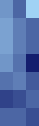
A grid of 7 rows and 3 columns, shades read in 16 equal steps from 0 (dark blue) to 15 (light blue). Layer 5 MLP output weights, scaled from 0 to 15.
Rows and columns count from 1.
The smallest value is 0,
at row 4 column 3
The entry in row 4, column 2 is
7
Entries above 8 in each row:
2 1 1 1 0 0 0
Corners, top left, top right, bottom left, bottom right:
10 15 6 4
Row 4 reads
10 7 0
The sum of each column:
58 47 42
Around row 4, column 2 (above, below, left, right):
8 8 10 0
